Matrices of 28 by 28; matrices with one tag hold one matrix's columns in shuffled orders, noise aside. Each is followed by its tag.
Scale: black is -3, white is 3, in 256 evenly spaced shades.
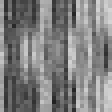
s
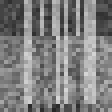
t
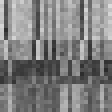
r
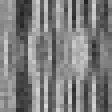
s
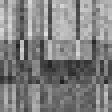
r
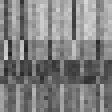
r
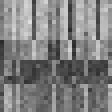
r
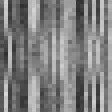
s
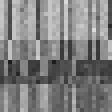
r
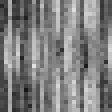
s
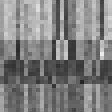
r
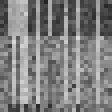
t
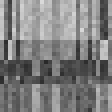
r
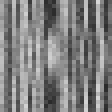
s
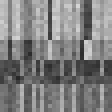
r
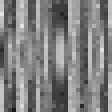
s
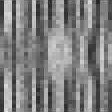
s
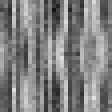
s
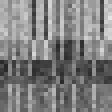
r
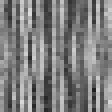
s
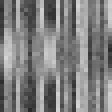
s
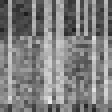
t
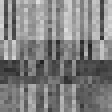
r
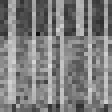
t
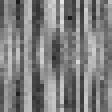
s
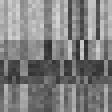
r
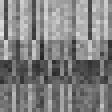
r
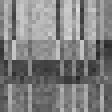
r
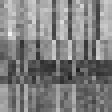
r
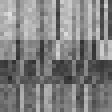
r
